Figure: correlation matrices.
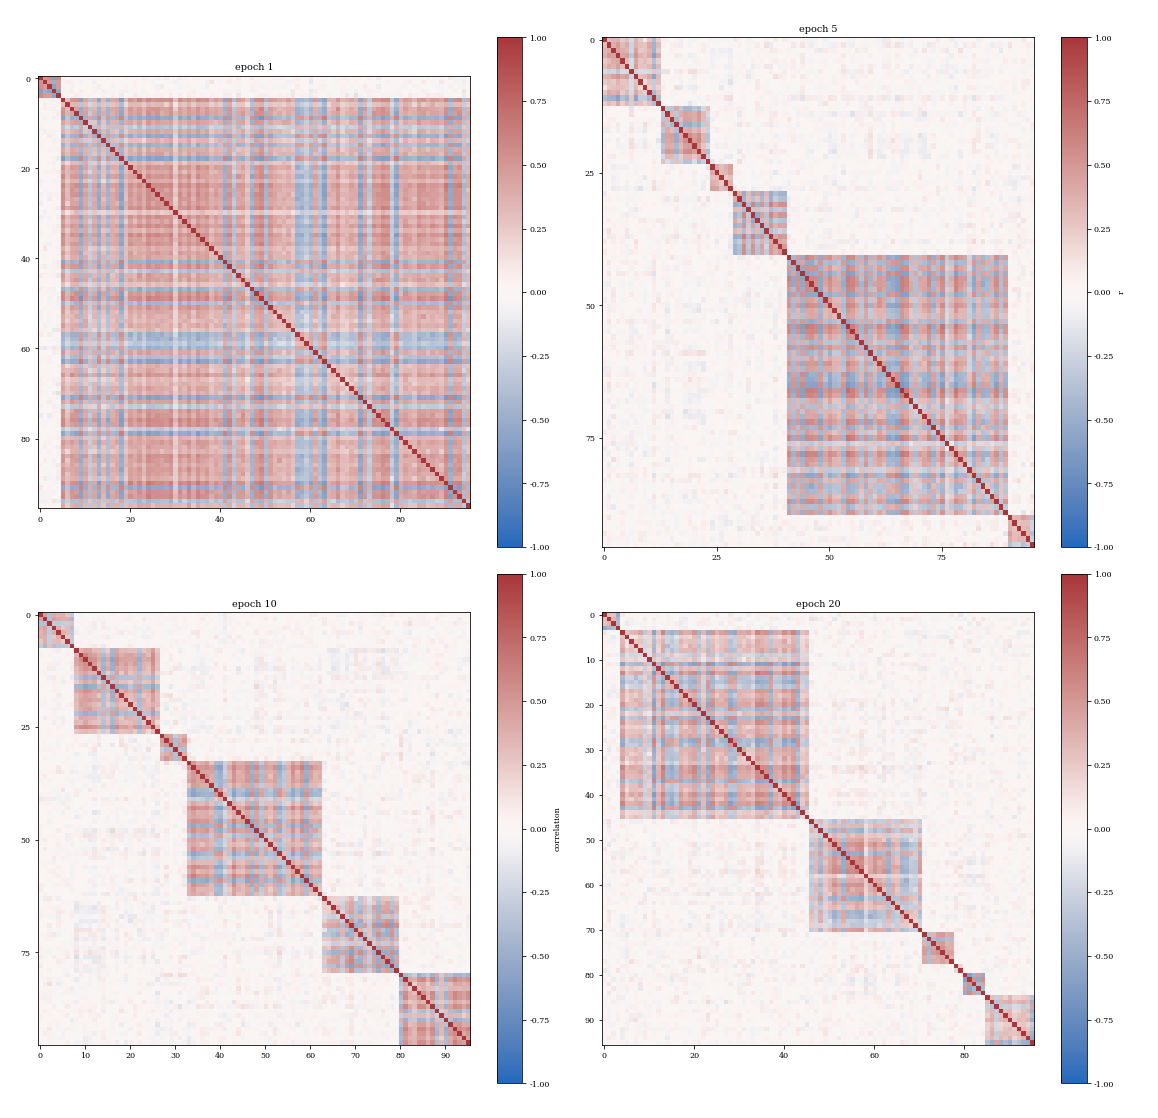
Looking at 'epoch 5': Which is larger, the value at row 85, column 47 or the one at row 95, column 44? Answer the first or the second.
the second
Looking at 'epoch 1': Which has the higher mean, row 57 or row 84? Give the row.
84
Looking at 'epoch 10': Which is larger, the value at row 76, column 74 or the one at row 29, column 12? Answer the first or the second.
the first
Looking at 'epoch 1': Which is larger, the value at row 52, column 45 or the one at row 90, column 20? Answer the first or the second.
the second
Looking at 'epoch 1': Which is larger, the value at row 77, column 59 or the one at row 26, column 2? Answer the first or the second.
the second
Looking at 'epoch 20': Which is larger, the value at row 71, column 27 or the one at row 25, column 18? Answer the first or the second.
the second
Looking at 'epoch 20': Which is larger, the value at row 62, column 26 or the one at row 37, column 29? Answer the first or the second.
the second
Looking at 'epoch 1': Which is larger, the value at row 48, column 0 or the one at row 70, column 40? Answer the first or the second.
the second
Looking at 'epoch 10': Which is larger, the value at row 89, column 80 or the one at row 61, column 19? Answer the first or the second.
the second
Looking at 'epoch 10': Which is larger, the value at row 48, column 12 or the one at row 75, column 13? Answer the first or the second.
the second
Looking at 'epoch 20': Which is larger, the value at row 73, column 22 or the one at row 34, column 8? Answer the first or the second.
the second
